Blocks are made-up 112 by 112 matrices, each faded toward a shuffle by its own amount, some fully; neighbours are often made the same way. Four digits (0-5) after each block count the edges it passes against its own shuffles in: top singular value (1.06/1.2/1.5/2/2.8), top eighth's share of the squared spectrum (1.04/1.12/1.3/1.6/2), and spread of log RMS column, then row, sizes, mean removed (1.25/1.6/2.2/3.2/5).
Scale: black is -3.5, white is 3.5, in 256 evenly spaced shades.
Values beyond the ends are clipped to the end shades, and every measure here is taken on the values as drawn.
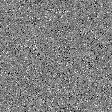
1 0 0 0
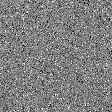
1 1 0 0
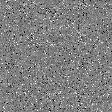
3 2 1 1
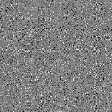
4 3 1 2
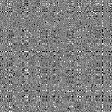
5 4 3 3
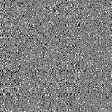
4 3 2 2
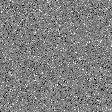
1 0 0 0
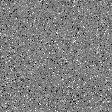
2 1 0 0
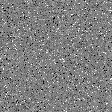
0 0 0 0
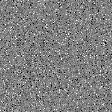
4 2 1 1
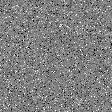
0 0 0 0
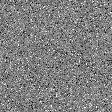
1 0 0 0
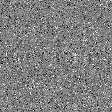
3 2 0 1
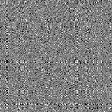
5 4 3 3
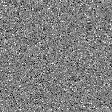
3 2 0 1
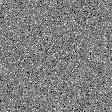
1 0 0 0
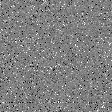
3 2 0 1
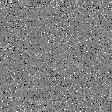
3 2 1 1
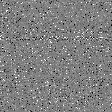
3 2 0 1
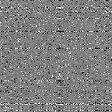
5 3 1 3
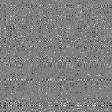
5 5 2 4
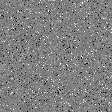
2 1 0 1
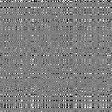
5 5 3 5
